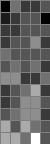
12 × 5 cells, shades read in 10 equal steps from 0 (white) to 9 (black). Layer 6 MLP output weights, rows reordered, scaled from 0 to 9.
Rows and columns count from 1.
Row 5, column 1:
5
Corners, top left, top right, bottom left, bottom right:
9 6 3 6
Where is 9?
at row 1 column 1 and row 2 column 5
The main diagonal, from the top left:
9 7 6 4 6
